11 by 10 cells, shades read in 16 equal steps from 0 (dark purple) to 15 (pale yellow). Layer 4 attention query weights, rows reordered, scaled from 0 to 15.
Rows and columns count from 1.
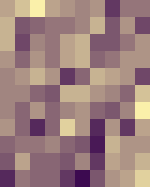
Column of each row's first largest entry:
3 1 1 6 3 10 10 5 8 10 10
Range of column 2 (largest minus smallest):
8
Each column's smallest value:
2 4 2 5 3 0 1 3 3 4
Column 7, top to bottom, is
9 11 5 6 11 9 6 2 1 3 5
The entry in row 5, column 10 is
4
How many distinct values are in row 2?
7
